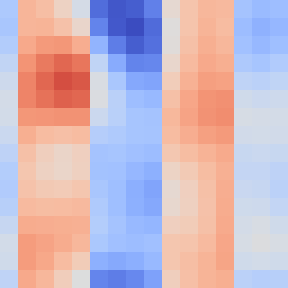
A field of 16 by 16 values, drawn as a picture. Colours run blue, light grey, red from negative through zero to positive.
The top left is the ninth with the highest average. Stripes running up and down repeat 2 times from left to right. The top middle is the ninth with the lowest average.
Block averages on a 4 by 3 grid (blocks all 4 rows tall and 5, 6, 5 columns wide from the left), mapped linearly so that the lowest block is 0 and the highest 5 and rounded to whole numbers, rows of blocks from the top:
4 0 2 | 5 2 3 | 3 1 3 | 4 1 3
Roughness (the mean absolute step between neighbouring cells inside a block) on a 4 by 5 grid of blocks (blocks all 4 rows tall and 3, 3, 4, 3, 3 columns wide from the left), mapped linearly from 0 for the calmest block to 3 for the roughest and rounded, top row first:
2 3 2 0 0 / 2 2 1 0 0 / 1 1 1 0 0 / 1 2 1 0 0
